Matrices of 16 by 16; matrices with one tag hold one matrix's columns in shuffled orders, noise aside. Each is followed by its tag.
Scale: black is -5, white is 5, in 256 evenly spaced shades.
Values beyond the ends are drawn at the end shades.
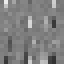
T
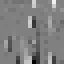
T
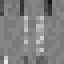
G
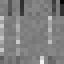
G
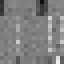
G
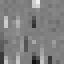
T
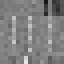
G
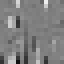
T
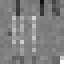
G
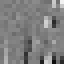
T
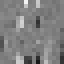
T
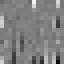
T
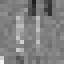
G
